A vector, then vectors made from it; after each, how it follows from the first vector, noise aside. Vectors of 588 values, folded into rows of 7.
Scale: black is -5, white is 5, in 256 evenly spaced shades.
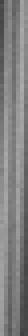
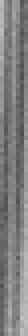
negated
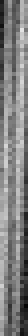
scaled up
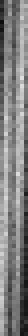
scaled up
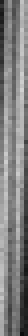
scaled up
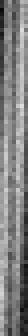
scaled up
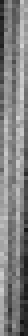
scaled up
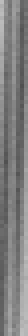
negated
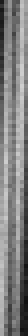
scaled up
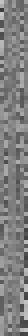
sign-scrambled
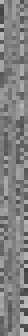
sign-scrambled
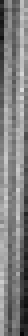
scaled up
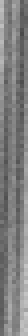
negated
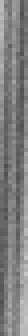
negated
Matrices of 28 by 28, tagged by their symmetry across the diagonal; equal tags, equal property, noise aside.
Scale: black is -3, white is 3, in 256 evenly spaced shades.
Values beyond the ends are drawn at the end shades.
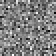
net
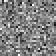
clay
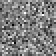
net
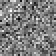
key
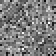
key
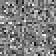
net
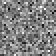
clay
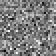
clay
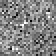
key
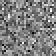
clay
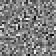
net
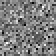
key
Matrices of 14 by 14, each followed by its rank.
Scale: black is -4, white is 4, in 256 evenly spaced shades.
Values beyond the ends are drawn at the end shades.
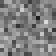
full rank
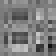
two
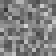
full rank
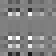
one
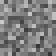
full rank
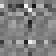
two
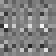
two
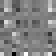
two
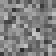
full rank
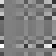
one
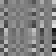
one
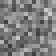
full rank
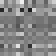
two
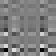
one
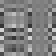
one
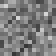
full rank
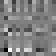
two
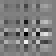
one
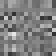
two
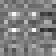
two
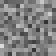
full rank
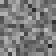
full rank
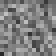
full rank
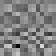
two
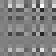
one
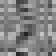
two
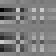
one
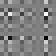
one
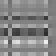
one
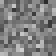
full rank
